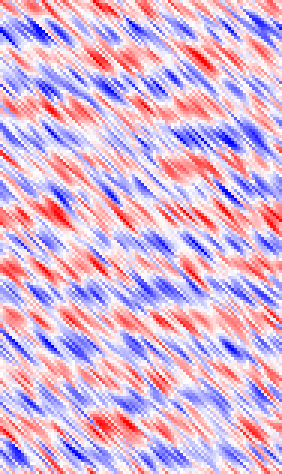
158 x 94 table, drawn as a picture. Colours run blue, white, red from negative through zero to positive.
The grain runs diagonally down to the right. The values follow a bell shape. There is no overall slope. No seam splits the table. Stripes running across repeat 9 times from top to bottom.
